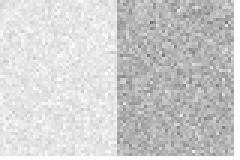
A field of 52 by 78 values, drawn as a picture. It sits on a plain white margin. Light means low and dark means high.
It is made of 1 by 2 panels. Panel 1,1: very low, fine-grained, faint in contrast. Panel 1,2: low, fine-grained.
